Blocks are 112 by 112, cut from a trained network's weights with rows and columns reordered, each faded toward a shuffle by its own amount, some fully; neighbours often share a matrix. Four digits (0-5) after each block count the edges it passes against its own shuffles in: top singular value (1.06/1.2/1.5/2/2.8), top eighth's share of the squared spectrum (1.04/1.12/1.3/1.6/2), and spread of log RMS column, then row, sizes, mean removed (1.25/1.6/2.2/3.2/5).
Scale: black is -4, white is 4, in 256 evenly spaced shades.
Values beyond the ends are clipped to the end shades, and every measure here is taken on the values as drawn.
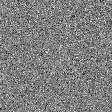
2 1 0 1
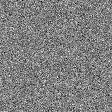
0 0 0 0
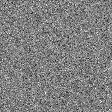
0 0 0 0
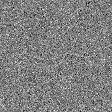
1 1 0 0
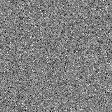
1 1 0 0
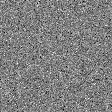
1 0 0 0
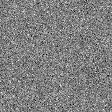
1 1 0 0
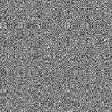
4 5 3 3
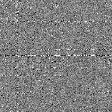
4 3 2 2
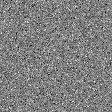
0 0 0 0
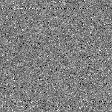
3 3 1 2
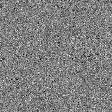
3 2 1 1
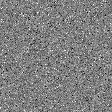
0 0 0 0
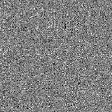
3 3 2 1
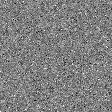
1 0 0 0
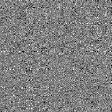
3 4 3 2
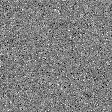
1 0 0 0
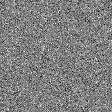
1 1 0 0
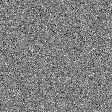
1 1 0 0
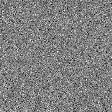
2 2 0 1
